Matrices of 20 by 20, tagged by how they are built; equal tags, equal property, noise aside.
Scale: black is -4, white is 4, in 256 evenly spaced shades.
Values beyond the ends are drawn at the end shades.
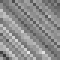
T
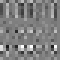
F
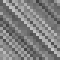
T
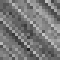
T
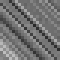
T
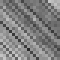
T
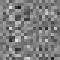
F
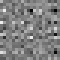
F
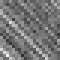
T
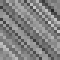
T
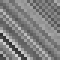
T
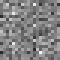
F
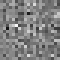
F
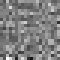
F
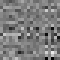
F
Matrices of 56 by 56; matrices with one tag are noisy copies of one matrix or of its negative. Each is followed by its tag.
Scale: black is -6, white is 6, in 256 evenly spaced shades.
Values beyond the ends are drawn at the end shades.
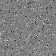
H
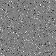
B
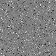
B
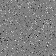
H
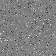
H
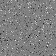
H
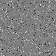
B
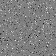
H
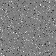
B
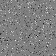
H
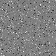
B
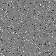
B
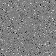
B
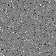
B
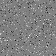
H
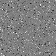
B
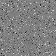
B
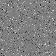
B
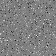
H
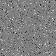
B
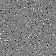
H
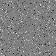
B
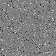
B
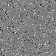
B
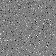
H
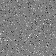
H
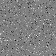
H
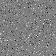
H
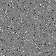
B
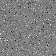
H
